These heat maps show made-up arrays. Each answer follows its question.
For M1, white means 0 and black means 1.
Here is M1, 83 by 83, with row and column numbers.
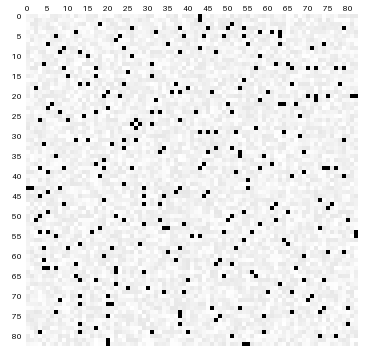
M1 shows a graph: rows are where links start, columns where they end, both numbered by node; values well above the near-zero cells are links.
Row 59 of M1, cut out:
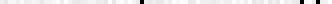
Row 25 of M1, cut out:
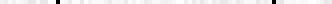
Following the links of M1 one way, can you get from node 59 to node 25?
no
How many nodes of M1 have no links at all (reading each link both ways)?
1
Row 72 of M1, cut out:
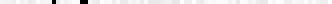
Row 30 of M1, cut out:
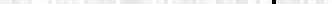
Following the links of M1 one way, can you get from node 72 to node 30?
no
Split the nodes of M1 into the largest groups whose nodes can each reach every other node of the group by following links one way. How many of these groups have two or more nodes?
2
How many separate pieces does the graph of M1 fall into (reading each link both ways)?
3
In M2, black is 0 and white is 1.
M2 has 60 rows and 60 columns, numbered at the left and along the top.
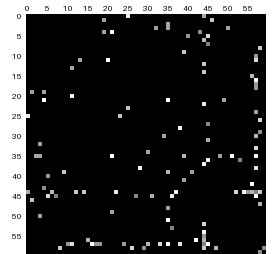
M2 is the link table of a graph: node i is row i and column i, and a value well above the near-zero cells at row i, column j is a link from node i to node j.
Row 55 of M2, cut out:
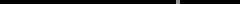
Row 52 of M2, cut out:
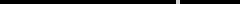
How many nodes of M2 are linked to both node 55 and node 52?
1
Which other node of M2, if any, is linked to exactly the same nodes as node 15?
node 42
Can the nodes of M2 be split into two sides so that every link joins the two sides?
yes
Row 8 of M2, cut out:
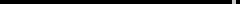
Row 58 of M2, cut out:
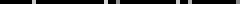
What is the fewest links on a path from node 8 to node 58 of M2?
1
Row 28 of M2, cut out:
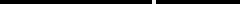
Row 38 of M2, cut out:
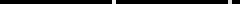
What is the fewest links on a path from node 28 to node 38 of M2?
1
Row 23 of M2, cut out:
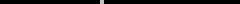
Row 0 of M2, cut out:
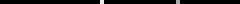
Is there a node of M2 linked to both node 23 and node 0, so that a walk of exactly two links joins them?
yes
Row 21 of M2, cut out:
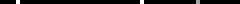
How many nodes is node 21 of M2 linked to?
3
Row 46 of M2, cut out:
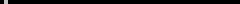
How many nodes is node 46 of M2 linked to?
1
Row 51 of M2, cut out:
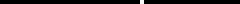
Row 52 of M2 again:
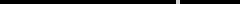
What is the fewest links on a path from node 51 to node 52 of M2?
4
